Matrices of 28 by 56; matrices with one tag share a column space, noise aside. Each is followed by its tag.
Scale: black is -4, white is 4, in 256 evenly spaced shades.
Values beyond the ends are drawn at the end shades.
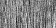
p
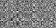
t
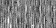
p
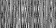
p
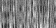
p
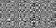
t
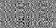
t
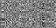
t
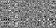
t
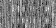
p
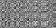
t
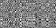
t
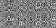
t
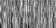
p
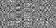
t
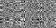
t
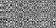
t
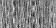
p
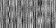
p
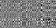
t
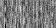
p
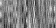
p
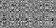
t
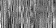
p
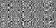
t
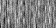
p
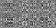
t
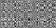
t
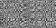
t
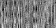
p
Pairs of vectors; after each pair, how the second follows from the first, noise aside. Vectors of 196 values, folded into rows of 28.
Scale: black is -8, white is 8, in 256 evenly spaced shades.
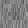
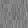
shrunk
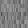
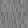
shrunk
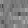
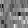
scaled up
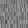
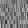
scaled up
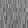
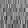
scaled up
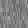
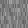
wrapped around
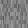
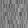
shuffled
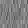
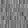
shuffled
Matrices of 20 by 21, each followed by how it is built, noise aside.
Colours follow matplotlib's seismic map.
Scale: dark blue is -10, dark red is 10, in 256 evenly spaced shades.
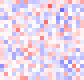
noise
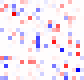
sparse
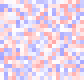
noise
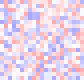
noise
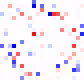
sparse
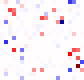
sparse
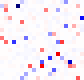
sparse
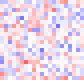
noise
